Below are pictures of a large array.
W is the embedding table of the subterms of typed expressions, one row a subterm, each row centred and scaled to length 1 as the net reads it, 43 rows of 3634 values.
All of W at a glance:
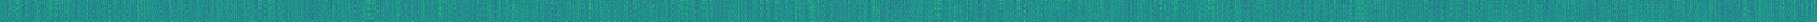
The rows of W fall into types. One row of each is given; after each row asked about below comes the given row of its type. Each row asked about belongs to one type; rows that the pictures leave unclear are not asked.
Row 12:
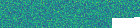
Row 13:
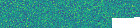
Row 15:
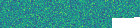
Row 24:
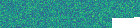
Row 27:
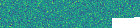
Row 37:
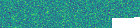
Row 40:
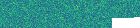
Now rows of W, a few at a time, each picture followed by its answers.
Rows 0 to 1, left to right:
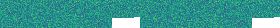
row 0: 12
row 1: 12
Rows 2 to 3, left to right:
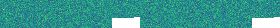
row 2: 13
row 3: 40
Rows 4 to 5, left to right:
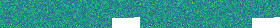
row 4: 40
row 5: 27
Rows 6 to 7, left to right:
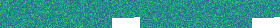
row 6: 15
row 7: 12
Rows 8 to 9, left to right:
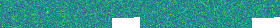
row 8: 37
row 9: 15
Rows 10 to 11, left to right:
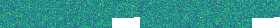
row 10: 13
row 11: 37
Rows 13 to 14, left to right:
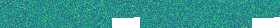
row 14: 12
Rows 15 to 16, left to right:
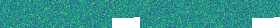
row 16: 15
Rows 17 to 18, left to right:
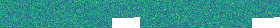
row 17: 12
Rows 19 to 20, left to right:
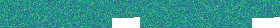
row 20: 40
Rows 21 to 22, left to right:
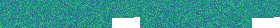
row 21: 27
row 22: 13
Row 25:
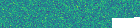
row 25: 40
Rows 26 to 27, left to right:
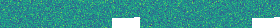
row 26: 12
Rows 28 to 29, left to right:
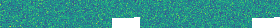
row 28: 24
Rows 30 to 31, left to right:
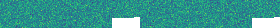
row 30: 27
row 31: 15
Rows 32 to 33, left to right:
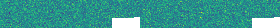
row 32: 40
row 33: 27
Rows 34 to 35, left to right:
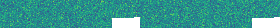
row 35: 37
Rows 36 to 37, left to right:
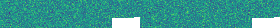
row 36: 40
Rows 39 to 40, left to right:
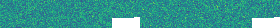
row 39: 24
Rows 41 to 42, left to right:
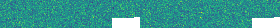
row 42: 27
